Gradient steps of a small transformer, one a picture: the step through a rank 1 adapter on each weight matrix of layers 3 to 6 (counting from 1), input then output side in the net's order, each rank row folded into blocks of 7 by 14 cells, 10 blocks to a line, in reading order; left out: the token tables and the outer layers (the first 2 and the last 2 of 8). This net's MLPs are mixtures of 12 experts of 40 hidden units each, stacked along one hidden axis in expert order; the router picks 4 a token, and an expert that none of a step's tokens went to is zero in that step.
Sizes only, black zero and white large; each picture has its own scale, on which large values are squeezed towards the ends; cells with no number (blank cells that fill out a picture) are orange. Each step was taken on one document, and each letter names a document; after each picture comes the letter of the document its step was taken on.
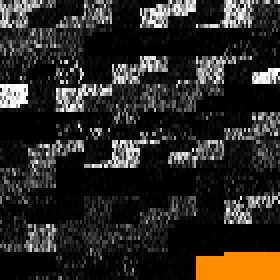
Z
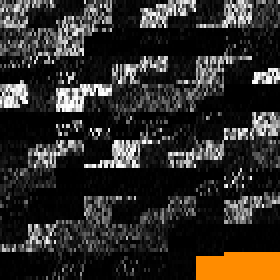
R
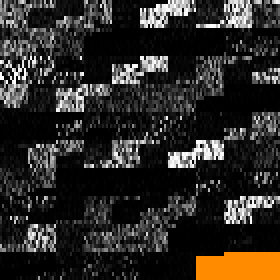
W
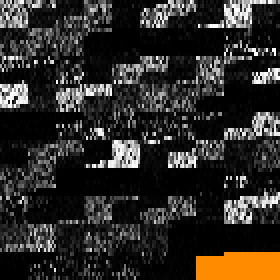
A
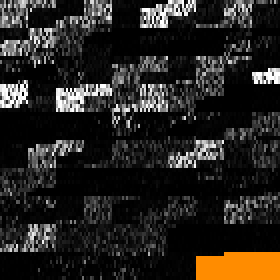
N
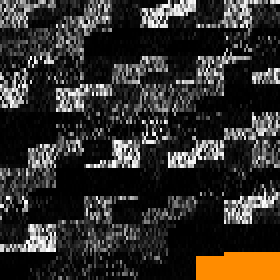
Z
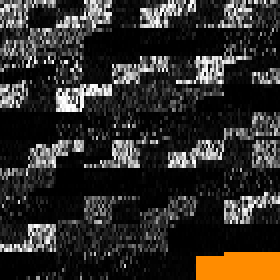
Z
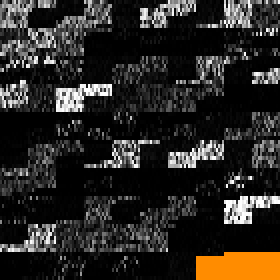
R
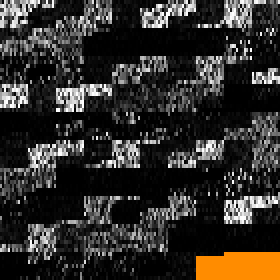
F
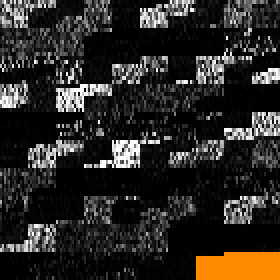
A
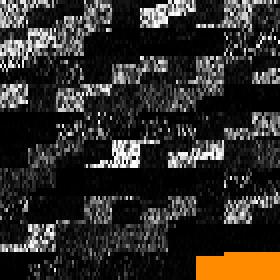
A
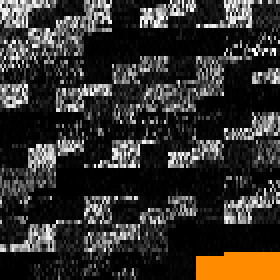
A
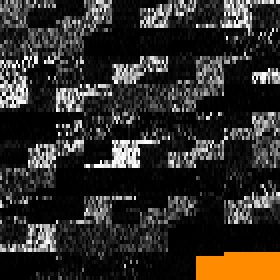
Z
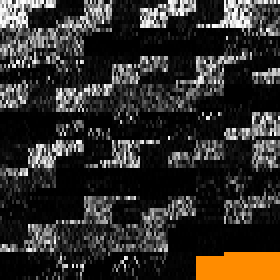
R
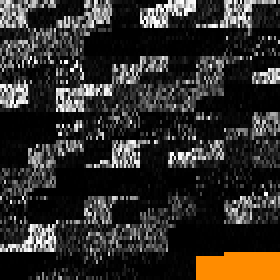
Z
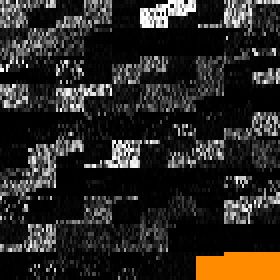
A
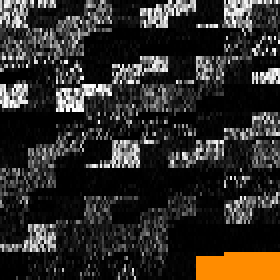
A
